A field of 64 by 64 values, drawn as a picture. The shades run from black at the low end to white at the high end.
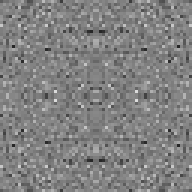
There is no seam. Its left and right halves mirror each other, and so do its top and bottom. There are no regular stripes. The texture is fine-grained noise. A few values lie far out on both sides of the bulk. No single row or column stands out from its neighbours.
